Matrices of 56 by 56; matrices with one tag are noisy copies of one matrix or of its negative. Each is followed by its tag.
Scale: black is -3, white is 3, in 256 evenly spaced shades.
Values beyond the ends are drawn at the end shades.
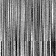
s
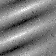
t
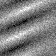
t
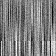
s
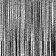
s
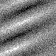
t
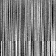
s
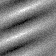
t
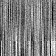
s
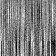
s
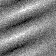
t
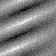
t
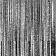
s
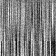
s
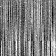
s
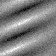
t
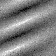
t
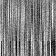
s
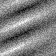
t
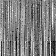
s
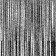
s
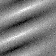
t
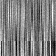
s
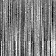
s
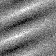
t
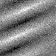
t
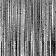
s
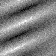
t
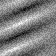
t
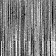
s
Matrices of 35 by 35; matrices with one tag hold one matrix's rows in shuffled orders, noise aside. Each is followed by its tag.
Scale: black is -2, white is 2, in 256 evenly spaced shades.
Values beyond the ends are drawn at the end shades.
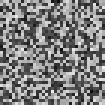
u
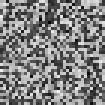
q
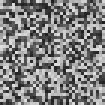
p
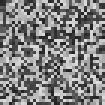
u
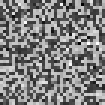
q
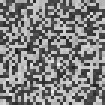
q
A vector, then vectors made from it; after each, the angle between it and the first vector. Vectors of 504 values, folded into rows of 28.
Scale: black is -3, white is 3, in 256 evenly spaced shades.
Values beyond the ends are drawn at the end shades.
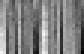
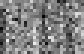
partly opposed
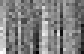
nearly parallel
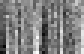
nearly opposite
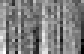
nearly parallel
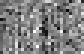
partly opposed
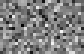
orthogonal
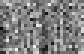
partly opposed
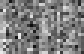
partly aligned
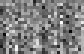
partly opposed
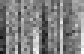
nearly opposite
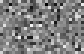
orthogonal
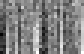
nearly opposite
